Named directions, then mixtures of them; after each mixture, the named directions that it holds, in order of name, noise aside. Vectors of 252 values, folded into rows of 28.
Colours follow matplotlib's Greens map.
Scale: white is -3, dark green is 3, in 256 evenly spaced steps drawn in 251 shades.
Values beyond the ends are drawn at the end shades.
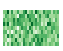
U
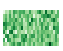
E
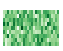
E, U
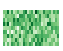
U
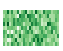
U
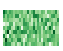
E, U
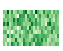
U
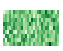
E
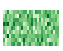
E, U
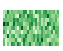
E, U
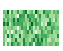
U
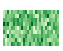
E, U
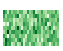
E, U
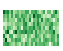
E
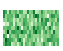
E, U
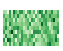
E, U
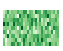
E, U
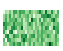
E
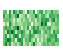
U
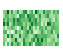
U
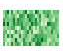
U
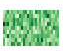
E, U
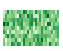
E, U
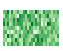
U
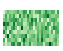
E, U
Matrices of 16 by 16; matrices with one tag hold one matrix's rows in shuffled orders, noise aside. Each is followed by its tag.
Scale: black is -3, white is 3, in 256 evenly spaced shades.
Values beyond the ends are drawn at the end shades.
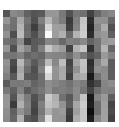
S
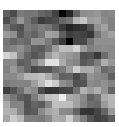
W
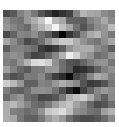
W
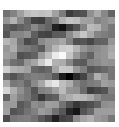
W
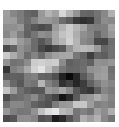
W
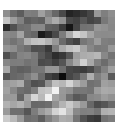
W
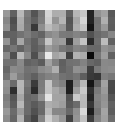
S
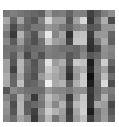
S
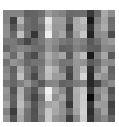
S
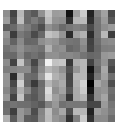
S
